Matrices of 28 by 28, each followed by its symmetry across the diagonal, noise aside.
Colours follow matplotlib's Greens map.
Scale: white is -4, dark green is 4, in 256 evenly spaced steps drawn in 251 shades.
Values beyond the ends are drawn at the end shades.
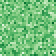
antisymmetric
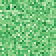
neither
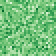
antisymmetric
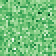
antisymmetric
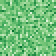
antisymmetric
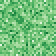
symmetric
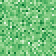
antisymmetric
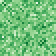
symmetric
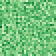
antisymmetric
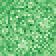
symmetric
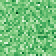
neither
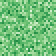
neither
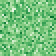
neither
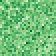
symmetric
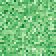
neither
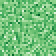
antisymmetric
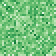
symmetric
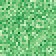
symmetric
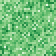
symmetric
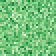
neither
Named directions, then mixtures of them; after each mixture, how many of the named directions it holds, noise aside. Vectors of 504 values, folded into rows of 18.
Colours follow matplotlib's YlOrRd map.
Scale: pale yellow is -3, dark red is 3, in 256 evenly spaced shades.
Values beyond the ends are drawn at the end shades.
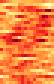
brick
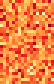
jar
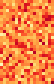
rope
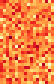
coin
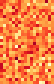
two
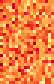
three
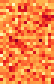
three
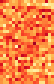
three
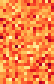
one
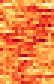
two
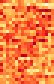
three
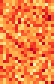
three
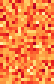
one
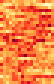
two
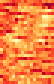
two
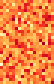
one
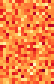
two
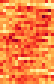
two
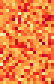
one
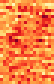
three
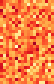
two
